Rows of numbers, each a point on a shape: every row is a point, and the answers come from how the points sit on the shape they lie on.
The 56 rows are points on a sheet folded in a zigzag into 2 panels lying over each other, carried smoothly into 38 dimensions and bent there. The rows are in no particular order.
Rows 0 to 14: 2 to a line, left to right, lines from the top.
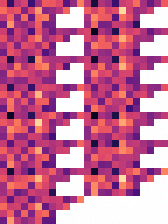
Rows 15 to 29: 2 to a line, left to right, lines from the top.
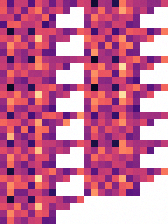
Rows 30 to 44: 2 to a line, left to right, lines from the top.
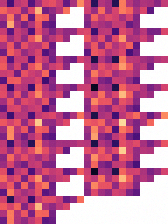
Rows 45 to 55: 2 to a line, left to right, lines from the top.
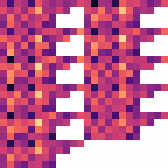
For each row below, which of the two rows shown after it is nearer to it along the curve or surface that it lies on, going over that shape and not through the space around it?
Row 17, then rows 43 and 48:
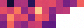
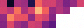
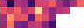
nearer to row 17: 43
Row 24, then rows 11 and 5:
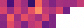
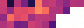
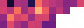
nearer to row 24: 11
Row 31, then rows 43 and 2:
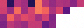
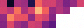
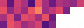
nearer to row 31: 43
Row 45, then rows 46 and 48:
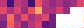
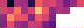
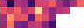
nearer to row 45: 48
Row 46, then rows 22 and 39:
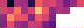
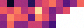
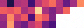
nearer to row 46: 22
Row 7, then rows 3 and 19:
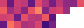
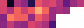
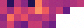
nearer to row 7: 19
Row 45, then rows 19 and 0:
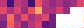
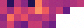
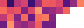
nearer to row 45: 19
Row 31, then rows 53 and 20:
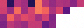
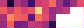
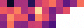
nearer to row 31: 20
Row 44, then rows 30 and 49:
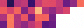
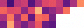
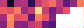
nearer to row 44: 49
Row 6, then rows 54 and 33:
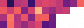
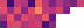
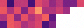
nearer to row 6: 33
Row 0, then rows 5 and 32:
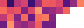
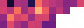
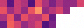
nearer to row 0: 5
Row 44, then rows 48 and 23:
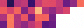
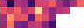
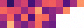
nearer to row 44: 23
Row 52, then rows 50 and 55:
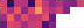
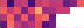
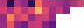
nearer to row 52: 50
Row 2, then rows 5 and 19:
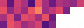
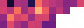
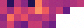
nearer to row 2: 19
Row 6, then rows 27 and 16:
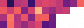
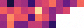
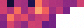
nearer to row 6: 16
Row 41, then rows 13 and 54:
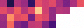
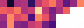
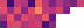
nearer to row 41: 13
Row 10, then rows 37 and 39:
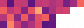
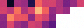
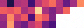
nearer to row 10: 39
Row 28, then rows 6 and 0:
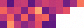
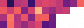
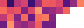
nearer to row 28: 0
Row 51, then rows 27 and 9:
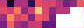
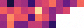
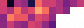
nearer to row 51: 9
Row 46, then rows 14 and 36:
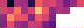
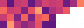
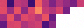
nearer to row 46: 36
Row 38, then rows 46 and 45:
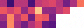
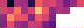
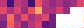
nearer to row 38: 45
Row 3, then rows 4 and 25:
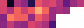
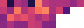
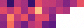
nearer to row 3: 4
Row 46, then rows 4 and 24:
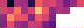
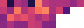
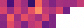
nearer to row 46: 4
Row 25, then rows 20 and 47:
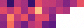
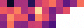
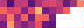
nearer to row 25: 47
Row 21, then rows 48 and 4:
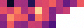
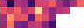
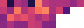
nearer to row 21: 48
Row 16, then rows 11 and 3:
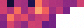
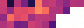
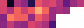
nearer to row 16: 3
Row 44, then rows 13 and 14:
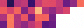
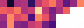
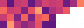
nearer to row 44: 13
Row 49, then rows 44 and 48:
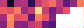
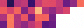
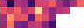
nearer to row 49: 44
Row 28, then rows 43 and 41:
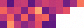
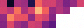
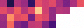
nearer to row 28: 41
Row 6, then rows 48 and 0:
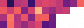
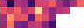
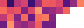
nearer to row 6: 0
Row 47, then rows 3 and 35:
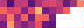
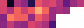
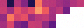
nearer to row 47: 35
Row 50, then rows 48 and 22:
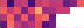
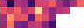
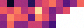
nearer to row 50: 22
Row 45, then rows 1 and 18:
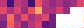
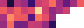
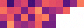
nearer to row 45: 1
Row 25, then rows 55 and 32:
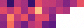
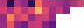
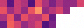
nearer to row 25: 55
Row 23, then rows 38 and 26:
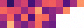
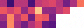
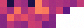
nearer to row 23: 38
